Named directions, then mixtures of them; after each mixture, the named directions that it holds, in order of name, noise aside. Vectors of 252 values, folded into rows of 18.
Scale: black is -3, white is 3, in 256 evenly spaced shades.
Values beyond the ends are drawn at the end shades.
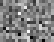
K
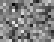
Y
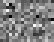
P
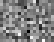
K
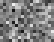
Y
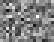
K, P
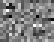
P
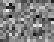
P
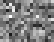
P, Y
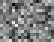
Y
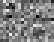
P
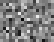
K, P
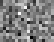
K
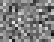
K, Y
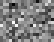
P, Y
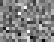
K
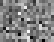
K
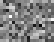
K, P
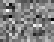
P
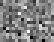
K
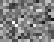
P, Y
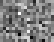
K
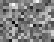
P, Y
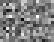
K, P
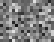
K, Y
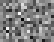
K, P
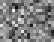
Y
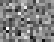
K, P
